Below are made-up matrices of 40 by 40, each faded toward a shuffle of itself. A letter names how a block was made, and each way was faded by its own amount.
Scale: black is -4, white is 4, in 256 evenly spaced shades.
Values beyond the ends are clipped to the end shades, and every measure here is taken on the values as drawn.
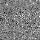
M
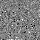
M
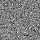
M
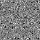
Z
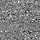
M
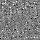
M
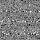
Z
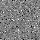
M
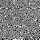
Z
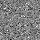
M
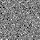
M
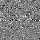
Z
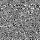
Z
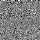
Z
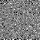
Z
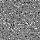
M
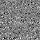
Z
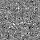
M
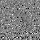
Z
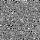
Z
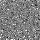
M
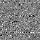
Z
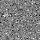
M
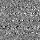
Z
